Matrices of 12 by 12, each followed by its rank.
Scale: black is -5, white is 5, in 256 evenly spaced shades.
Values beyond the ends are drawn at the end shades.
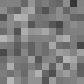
full rank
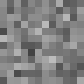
full rank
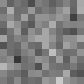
full rank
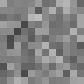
full rank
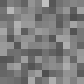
full rank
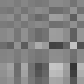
one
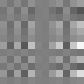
one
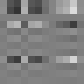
one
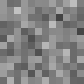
full rank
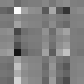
one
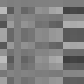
one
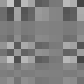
one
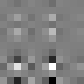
one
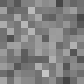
full rank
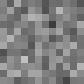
full rank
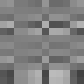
one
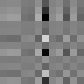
one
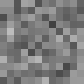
full rank
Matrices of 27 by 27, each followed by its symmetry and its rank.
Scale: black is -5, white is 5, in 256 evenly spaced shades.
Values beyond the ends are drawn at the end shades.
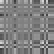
symmetric, rank one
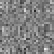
neither, rank five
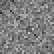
symmetric, full rank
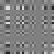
symmetric, rank one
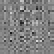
neither, rank three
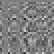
neither, rank three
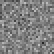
symmetric, full rank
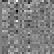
neither, rank three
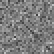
symmetric, full rank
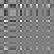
symmetric, rank one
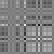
symmetric, rank one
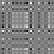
symmetric, rank one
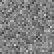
symmetric, full rank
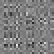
neither, rank three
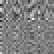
neither, rank three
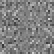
neither, rank five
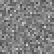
symmetric, full rank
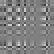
symmetric, rank one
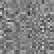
neither, rank five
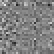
neither, rank five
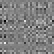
neither, rank three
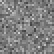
symmetric, full rank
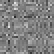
neither, rank five
